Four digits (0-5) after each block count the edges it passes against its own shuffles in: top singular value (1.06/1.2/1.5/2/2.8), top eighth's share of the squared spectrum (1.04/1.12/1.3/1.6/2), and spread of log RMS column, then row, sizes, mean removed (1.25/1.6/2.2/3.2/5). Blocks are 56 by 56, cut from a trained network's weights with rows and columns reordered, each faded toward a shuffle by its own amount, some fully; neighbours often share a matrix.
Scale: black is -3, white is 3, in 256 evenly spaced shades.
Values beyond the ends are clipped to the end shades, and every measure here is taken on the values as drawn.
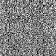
3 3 1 0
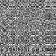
4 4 1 3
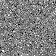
0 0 0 0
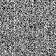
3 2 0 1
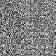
3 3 1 0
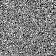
0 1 0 0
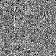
3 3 1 0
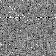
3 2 0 1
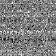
3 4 2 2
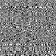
3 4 1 3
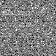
2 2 1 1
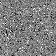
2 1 0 0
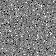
0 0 0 0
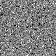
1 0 0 0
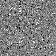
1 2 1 0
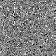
3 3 1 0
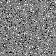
0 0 0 0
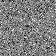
0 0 0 0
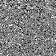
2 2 0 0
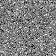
0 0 0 0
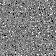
1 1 0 1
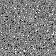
1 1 0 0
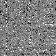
2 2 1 0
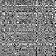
4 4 2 2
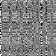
3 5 3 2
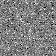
2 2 1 0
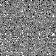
2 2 1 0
